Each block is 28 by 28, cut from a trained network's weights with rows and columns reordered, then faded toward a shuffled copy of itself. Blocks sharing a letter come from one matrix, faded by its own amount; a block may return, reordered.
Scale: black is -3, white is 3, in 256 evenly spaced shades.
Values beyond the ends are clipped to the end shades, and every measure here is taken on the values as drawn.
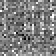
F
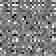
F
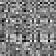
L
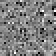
F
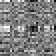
L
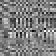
L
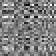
L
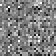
F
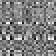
L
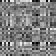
L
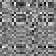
L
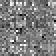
F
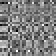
L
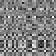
L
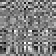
L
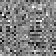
F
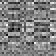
L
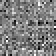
F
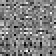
F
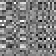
L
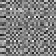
L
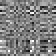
L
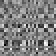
L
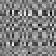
L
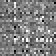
F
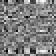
L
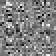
F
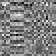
L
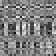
L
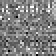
F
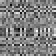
L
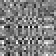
L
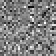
F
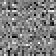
F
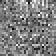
F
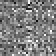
F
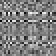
L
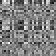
L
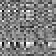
L
